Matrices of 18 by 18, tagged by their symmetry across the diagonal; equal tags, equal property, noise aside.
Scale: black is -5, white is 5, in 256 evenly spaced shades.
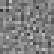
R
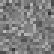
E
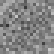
E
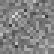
E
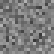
E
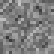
E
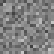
E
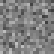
R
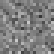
R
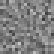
R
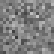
R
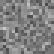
E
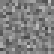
R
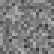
E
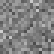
E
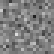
R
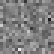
R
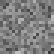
E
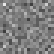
E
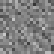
R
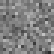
R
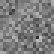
E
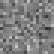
R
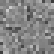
E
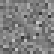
R
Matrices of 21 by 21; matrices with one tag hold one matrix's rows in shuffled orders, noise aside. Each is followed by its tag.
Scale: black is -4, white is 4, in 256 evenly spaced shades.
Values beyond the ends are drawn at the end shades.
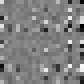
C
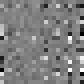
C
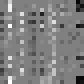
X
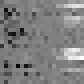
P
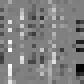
X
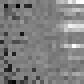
P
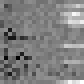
P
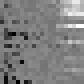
P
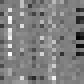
X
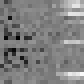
P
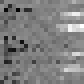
P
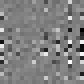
C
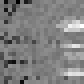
P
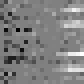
P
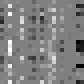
X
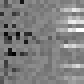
P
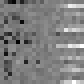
P
